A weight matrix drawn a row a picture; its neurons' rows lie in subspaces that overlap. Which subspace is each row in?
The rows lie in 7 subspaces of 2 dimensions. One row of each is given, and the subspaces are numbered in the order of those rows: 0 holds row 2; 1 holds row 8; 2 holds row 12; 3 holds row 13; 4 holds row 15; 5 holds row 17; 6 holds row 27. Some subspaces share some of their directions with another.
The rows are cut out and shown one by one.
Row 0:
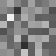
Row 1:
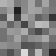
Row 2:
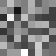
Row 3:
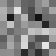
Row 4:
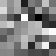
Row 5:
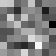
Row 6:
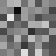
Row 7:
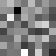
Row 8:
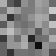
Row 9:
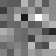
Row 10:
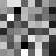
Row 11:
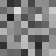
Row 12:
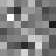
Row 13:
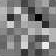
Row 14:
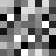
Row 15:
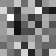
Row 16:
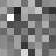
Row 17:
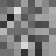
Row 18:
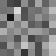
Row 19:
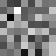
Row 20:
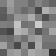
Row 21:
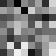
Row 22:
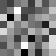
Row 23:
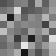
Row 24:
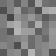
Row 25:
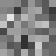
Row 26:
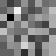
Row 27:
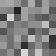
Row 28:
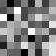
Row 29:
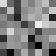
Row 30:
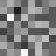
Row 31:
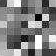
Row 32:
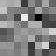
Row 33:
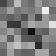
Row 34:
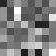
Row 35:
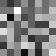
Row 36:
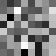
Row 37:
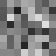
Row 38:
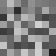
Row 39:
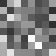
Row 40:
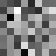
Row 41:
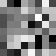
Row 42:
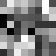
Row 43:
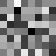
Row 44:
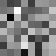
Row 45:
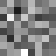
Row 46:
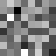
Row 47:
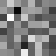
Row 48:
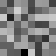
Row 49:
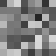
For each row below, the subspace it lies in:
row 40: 4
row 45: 0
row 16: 4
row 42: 5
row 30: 0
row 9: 3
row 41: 6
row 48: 0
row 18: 0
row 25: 5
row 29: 1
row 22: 6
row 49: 6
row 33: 2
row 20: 4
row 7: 1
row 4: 3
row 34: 1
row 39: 1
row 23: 6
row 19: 2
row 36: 5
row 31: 6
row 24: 4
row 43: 2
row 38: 4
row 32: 3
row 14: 6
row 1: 1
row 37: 3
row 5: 2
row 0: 5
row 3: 3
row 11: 6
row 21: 0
